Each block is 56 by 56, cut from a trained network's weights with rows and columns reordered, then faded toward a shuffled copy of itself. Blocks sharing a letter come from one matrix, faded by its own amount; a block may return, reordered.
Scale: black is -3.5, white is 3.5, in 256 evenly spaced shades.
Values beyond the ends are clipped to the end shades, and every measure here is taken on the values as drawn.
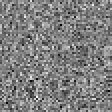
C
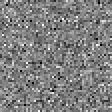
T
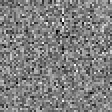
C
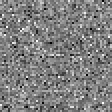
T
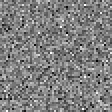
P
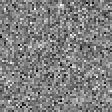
P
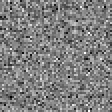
P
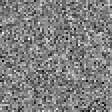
P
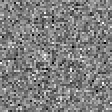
P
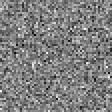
P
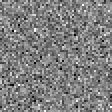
P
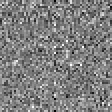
C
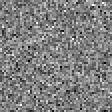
P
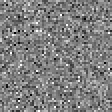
T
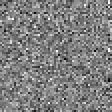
C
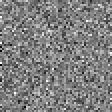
C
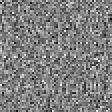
C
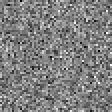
P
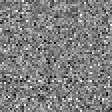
T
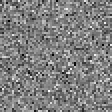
P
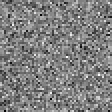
P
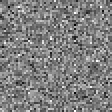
C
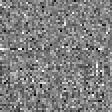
T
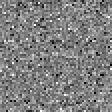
T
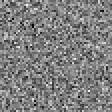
P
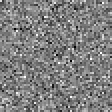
P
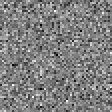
C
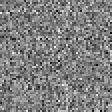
C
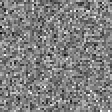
P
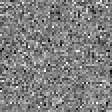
T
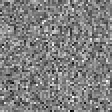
C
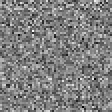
C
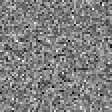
P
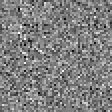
C
